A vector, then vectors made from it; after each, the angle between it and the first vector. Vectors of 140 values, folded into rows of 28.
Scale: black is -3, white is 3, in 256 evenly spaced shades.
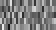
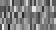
nearly parallel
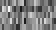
partly opposed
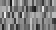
nearly opposite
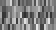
partly aligned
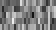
orthogonal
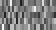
nearly parallel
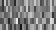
orthogonal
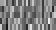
orthogonal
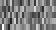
nearly parallel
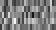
partly aligned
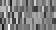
nearly opposite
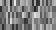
partly opposed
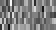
nearly parallel
